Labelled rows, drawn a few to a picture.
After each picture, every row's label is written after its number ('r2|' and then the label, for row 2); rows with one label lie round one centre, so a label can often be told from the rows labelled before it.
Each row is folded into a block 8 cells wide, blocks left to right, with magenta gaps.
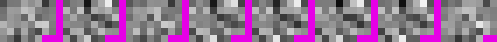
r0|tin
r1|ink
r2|tin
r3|ink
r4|ink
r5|ink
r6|ink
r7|tin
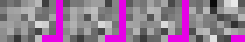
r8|tin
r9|tin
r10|tin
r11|ink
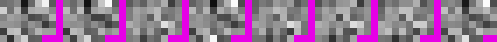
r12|ink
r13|ink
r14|tin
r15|ink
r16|tin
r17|tin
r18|tin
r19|ink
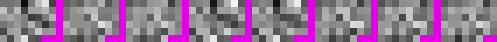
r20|ink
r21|tin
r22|tin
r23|ink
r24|ink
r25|tin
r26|tin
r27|tin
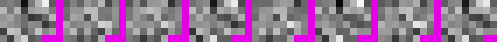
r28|ink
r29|tin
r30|tin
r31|ink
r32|tin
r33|ink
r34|tin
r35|ink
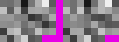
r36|ink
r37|ink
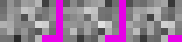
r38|tin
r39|tin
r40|tin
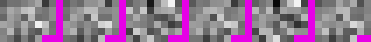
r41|tin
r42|tin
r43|ink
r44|tin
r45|ink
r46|tin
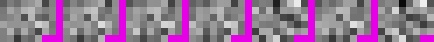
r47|tin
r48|tin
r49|tin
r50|tin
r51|ink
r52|tin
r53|ink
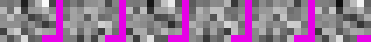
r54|ink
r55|tin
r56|ink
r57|tin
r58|tin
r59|ink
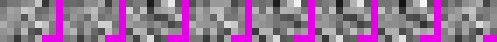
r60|tin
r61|tin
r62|ink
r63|tin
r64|ink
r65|ink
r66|ink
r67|tin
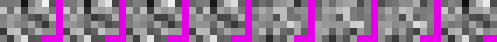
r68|ink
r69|ink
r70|ink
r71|ink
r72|tin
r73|tin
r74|tin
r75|ink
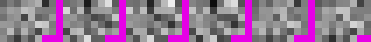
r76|tin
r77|ink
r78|ink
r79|ink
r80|tin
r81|tin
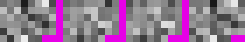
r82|ink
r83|tin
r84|tin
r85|ink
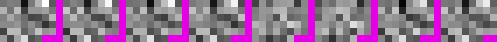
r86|ink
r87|ink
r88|ink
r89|ink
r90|tin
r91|tin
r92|ink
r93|ink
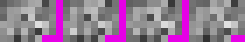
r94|tin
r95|tin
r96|tin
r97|tin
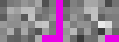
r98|tin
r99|tin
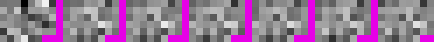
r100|ink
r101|tin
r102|tin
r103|tin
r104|tin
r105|tin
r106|tin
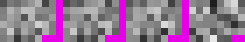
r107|tin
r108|tin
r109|tin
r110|ink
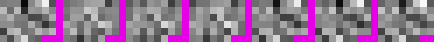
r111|ink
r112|tin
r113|tin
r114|tin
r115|ink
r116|ink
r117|ink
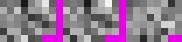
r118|ink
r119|ink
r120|tin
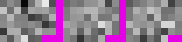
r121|ink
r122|tin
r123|tin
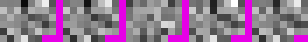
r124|ink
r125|ink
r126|tin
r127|ink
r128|ink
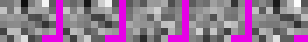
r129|ink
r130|ink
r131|tin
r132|tin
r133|ink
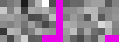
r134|ink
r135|tin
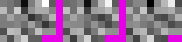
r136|ink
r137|ink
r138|ink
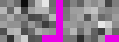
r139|ink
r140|tin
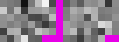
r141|ink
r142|tin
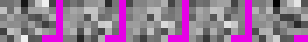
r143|ink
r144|tin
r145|tin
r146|tin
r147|ink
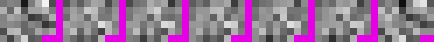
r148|ink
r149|tin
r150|tin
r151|tin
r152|tin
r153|tin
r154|ink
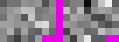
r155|tin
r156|ink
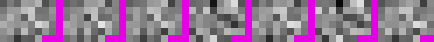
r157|tin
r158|tin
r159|tin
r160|ink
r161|tin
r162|ink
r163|tin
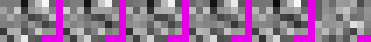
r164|ink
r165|ink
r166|ink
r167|ink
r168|ink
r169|tin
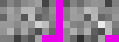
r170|tin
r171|tin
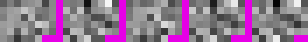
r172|tin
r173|ink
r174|tin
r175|ink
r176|ink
